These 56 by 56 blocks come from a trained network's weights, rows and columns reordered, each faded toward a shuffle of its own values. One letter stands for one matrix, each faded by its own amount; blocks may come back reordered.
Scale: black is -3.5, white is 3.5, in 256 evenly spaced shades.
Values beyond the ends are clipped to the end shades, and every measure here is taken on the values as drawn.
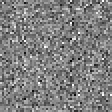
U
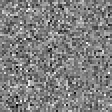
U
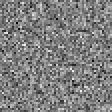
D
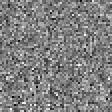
U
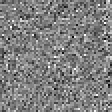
U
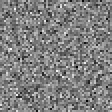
D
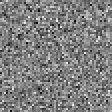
D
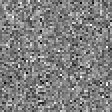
U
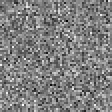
D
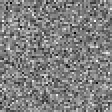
D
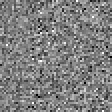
U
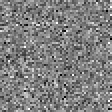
U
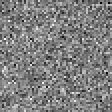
D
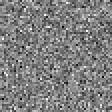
D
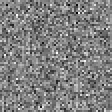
D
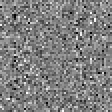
U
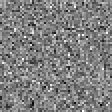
U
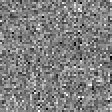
U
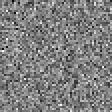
D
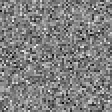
D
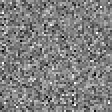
U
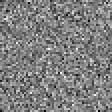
D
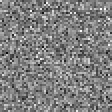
D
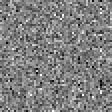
U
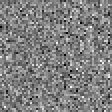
U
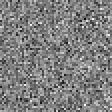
D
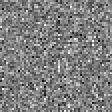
U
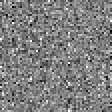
U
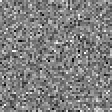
U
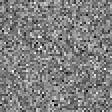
D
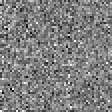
U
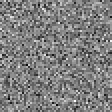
D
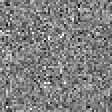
U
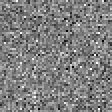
U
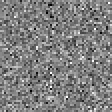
U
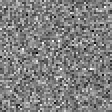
D
